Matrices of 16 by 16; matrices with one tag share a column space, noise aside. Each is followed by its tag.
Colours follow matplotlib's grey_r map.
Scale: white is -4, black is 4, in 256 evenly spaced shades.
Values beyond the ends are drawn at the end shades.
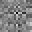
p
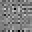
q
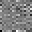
q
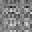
p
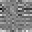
q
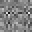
p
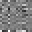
q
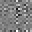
q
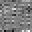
q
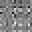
p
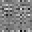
q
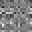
p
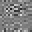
q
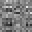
p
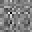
p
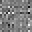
p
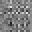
p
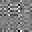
q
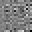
q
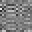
q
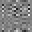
q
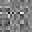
p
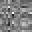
p
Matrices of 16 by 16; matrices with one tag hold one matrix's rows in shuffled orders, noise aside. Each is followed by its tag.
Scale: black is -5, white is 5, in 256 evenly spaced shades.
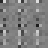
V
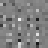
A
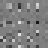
A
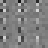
V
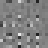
A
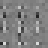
V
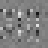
A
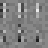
V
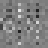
A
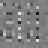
A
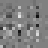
A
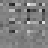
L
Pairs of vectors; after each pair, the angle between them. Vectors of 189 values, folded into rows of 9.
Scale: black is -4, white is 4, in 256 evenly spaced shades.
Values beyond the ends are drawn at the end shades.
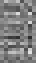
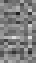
nearly opposite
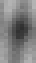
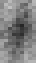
nearly parallel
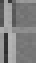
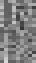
partly opposed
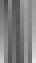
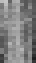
nearly opposite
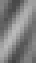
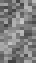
partly aligned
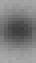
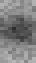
nearly parallel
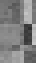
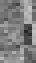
nearly parallel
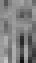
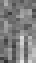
nearly opposite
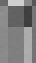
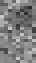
partly aligned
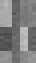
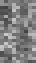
partly opposed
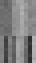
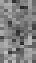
partly opposed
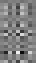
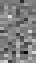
partly aligned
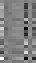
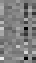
nearly parallel
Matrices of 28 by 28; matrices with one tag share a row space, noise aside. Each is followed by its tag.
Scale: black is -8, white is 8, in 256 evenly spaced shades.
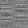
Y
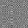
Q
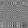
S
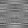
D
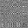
S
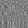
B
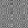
Q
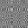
Q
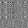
B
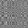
B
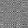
S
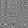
B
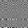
B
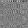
S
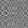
B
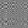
B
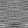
D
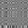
B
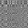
B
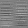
Y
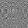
B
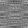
D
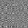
B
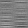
Y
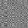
B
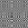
Q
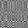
B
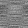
D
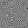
Q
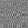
S
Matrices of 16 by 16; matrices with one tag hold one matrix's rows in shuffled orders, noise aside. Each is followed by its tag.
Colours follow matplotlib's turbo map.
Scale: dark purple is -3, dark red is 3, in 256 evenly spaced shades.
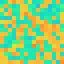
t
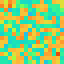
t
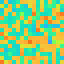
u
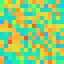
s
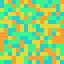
t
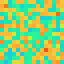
t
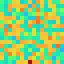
s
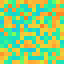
u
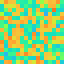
s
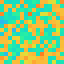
u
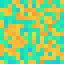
s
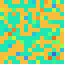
t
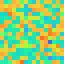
t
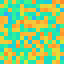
u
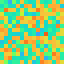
u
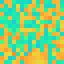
u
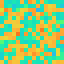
s
